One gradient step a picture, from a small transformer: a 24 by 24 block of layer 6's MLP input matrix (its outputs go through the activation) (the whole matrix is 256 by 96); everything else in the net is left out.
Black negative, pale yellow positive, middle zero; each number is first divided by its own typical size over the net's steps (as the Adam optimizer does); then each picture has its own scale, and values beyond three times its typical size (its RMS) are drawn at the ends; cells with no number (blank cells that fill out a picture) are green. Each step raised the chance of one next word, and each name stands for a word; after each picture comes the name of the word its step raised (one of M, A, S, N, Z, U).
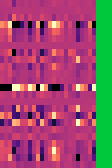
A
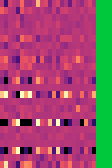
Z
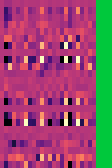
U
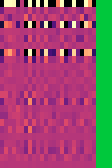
A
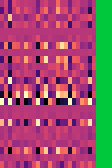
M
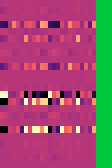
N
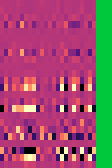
M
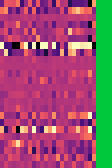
A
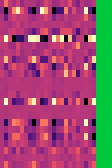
U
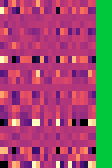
Z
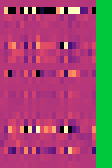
M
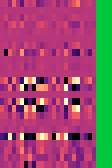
M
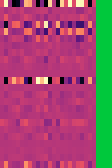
N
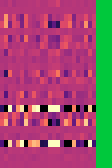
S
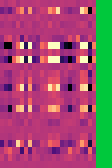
M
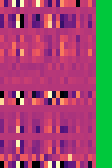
N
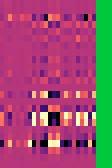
S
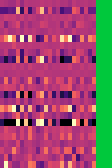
U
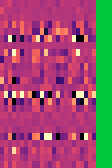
N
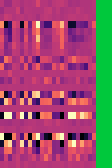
S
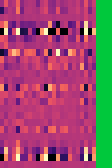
A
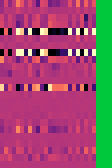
A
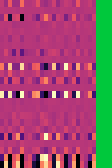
Z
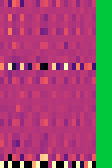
A
